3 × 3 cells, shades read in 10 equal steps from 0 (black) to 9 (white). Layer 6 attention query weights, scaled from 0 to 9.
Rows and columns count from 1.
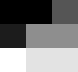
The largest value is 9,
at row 3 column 1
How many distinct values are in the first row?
2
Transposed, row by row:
0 1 9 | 0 5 8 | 3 5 8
